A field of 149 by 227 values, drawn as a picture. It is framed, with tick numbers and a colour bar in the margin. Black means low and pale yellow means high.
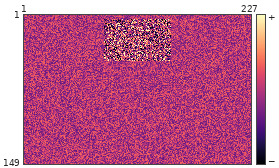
Slope: none. Mirror symmetry: none. Roughest part: top middle. Odd patch: rougher, in the top middle.
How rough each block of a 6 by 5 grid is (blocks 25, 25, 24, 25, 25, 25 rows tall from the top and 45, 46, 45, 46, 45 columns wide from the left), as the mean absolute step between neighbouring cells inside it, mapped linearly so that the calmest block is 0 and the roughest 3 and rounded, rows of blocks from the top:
01310 | 01310 | 00000 | 00000 | 00000 | 00000
